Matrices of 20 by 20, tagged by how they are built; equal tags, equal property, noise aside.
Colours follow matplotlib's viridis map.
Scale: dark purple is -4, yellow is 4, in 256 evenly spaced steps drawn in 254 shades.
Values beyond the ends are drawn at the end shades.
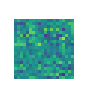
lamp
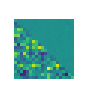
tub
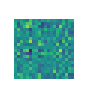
lamp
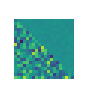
tub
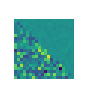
tub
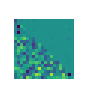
tub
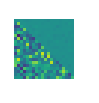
tub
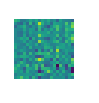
lamp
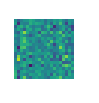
lamp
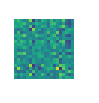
lamp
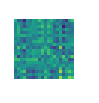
lamp
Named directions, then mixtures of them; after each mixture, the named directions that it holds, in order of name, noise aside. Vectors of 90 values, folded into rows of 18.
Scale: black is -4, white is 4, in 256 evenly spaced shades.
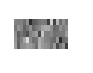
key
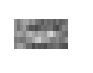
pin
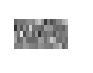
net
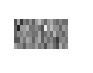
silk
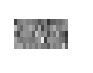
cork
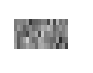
key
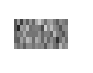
silk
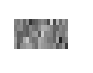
key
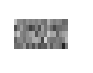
cork, pin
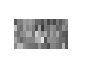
cork, pin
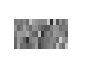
key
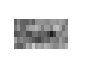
pin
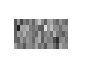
silk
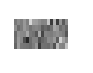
key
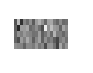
silk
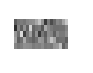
net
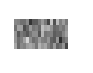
key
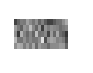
cork, net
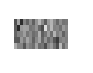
silk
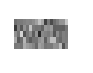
net
